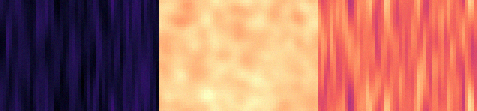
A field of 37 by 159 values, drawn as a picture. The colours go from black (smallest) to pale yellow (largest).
The table splits into one row of 3 panels. Panel 1,1: very low, streaked downward, faint in contrast. Panel 1,2: very high, blotchy, faint in contrast. Panel 1,3: high, streaked downward.
